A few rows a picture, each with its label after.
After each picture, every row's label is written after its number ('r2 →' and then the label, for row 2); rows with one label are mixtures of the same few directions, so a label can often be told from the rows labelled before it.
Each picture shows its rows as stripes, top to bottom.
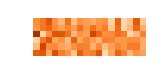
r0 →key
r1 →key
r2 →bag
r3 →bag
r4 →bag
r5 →bag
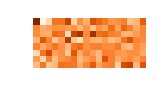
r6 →bag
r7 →key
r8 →key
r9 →key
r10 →key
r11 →bag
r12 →bag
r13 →key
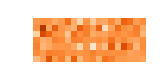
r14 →key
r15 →bag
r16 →bag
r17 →key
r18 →key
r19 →bag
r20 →bag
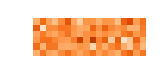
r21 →key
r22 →bag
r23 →key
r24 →key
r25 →key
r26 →key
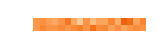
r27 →key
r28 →key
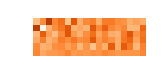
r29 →bag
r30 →bag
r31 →key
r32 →key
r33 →key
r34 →bag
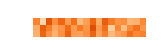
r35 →bag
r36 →key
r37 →key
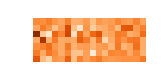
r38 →key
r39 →key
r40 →bag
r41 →bag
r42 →key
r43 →key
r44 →bag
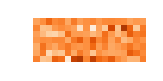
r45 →bag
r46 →key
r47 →bag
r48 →key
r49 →key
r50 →bag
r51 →key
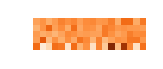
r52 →key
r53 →bag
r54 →bag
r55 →bag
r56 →key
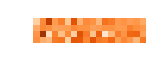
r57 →bag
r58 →bag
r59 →bag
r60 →key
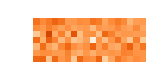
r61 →bag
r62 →key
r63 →bag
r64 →key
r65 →key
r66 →key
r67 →bag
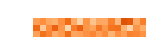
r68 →key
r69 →key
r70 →key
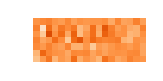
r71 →key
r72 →bag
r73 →bag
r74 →key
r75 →key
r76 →bag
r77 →bag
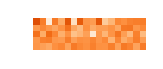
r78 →bag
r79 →key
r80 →key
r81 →key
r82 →key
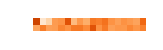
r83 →bag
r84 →key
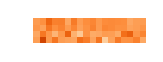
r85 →bag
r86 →bag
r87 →key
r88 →bag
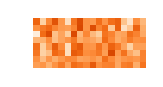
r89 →key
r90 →key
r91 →bag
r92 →bag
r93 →key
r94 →key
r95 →bag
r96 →key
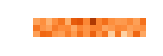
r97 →key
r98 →bag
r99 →key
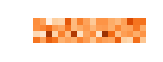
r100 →bag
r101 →key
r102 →bag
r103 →key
